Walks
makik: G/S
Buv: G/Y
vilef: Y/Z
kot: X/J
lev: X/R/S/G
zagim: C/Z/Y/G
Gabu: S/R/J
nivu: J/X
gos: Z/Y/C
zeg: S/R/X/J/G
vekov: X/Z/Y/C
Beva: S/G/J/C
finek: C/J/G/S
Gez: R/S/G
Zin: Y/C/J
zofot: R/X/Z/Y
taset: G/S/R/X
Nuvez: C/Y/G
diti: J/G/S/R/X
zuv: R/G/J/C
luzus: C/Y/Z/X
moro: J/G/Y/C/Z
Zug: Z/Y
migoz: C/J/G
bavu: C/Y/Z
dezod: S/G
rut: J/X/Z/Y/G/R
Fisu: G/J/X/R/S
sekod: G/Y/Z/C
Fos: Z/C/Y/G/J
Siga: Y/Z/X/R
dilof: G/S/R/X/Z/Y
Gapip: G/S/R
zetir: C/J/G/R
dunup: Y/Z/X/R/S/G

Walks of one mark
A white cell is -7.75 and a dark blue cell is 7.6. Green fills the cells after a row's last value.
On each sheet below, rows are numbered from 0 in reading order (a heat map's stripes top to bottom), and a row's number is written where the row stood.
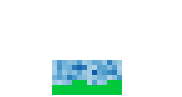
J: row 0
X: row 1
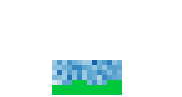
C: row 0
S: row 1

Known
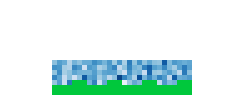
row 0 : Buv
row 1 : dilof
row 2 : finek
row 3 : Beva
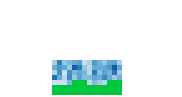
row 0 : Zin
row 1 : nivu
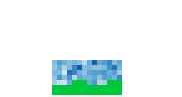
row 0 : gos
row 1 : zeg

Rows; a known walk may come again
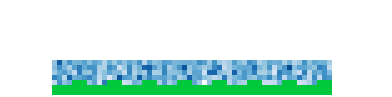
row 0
Beva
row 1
Buv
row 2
zetir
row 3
Fisu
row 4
dunup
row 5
kot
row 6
Fos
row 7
Nuvez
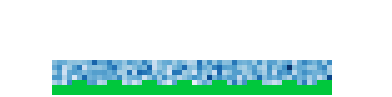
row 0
sekod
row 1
zeg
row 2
vekov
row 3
Zug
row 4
finek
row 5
makik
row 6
rut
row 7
taset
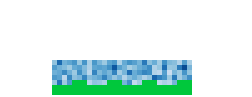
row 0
dezod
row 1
nivu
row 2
lev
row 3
moro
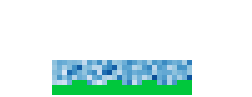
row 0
gos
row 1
zofot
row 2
dilof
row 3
Gapip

